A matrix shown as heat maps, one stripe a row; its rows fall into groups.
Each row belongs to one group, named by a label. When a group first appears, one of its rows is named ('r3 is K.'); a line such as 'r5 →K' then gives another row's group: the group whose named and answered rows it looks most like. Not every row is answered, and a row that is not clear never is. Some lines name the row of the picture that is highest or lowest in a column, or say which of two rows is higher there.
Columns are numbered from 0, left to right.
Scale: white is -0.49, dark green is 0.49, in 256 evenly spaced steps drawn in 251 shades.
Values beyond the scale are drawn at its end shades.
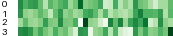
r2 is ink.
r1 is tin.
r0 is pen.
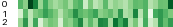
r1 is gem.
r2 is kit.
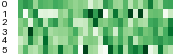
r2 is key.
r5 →ink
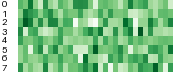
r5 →key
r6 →ink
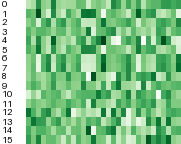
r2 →key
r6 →key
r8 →ink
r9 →gem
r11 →ink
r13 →tin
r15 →tin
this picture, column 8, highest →12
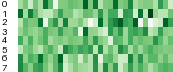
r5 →kit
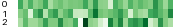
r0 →tin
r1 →key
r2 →ink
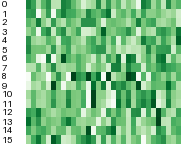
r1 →pen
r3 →key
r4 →tin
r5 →tin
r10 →ink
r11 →ink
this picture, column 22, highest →9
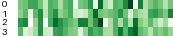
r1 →key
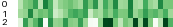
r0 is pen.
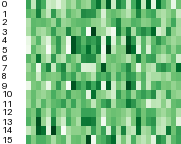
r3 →ink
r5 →kit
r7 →key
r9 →kit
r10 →ink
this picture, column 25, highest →3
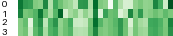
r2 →key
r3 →key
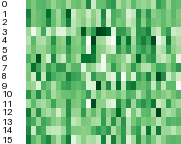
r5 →ink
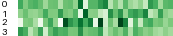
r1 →ink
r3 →pen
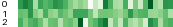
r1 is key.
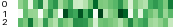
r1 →kit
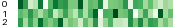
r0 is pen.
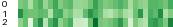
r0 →key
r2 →key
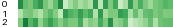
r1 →kit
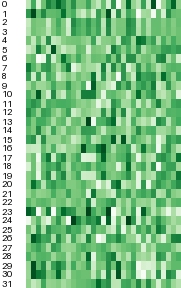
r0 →gem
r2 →kit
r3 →kit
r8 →tin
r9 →ink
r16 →gem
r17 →key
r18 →gem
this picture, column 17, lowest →23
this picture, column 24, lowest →20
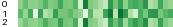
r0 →ink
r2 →ink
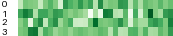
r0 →kit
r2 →key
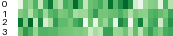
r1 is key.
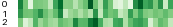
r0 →tin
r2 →gem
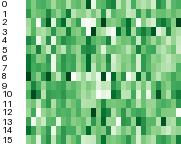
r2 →key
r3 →ink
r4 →pen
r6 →pen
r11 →key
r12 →pen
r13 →tin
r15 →key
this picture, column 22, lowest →2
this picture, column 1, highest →10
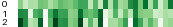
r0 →tin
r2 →pen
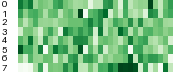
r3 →kit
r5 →pen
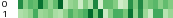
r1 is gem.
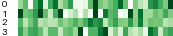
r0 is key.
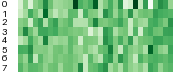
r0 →gem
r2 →key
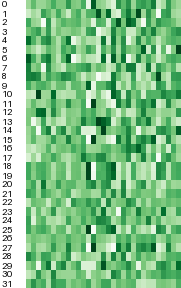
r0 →ink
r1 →gem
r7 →pen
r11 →ink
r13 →gem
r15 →ink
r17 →gem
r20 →pen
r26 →ink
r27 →ink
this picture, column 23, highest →5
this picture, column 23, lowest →2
